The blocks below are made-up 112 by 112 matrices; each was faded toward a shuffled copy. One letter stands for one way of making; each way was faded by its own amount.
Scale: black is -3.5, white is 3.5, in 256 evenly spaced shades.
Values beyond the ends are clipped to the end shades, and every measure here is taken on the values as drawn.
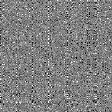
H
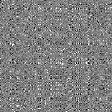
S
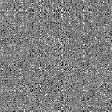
H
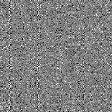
H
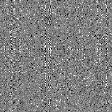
H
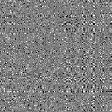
S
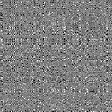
S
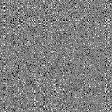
H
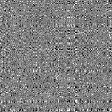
S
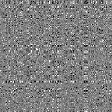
S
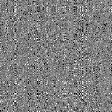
H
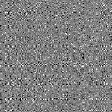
S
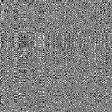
S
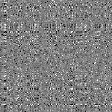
S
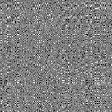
S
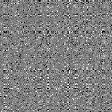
S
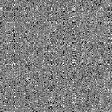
H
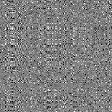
S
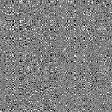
S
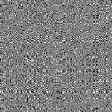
S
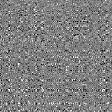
S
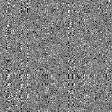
H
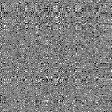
S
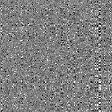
H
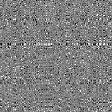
S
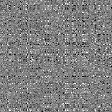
S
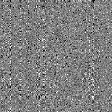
H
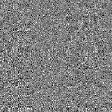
H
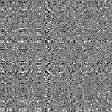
S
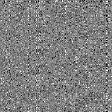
H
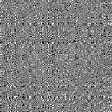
S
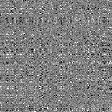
S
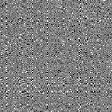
S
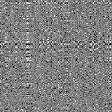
S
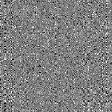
H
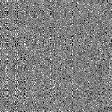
H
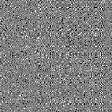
S
